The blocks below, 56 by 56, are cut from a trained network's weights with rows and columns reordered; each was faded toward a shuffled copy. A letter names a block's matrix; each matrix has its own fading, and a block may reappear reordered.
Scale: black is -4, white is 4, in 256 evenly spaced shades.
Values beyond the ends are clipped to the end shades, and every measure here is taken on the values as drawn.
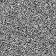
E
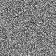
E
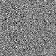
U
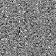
U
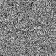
E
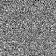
U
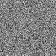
E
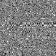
U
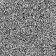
E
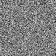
E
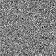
U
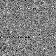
U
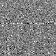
U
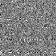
U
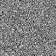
U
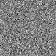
U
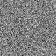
E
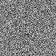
E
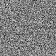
E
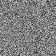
E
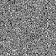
U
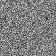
E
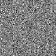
U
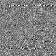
U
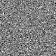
U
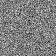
E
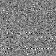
U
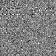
U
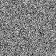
E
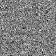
U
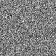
E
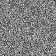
E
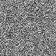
E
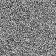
E
